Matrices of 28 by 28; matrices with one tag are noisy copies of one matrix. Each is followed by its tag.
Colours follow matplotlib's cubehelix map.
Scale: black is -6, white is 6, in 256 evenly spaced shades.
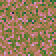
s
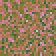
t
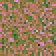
t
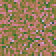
t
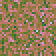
t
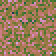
s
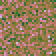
s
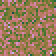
s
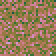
s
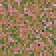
t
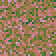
s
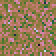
t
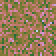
t
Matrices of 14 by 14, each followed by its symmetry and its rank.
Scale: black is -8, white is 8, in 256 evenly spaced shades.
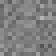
neither, rank three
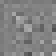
symmetric, rank three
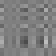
neither, rank one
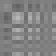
symmetric, rank one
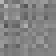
symmetric, rank three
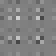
symmetric, rank one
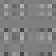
neither, rank one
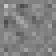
symmetric, rank three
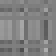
neither, rank one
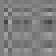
neither, rank one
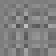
symmetric, rank one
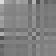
symmetric, rank one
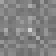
symmetric, rank three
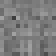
neither, rank three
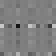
neither, rank one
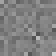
symmetric, rank three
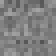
neither, rank three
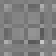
symmetric, rank one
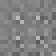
symmetric, rank three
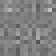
neither, rank three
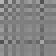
symmetric, rank one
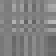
neither, rank one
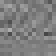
neither, rank three
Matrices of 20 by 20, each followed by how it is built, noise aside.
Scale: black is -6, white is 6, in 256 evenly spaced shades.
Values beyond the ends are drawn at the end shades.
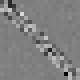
banded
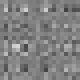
low rank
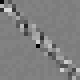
banded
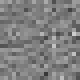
low rank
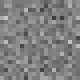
low rank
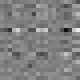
low rank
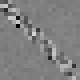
banded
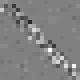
banded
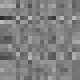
low rank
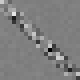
banded
